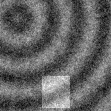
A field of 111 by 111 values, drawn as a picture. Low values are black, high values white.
Rings: centred on the top left. Odd patch: higher, in the bottom middle. Ninth with the highest average: bottom middle. Average level on the scale: 40%.
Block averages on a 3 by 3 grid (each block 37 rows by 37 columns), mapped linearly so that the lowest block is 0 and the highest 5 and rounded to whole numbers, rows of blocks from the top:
1 1 0 | 1 1 1 | 0 5 1
